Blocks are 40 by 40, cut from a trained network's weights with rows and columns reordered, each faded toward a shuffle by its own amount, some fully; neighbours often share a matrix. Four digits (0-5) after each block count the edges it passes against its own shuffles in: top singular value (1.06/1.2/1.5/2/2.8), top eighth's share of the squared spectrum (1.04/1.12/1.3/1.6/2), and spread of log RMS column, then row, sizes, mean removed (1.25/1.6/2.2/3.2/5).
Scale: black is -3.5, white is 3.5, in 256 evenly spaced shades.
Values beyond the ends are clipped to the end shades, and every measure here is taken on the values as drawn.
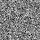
0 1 0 0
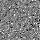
0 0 0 0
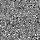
1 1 0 0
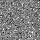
0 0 0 0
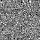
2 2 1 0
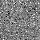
0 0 0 0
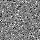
0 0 0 0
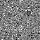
1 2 0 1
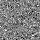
1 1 0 0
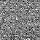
2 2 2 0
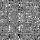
3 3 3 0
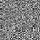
3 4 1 2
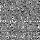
2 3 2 1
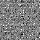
2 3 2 0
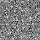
2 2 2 0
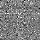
2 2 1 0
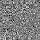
2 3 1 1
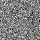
1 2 0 0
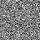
2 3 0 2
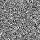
2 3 0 0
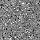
1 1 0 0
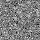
0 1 0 0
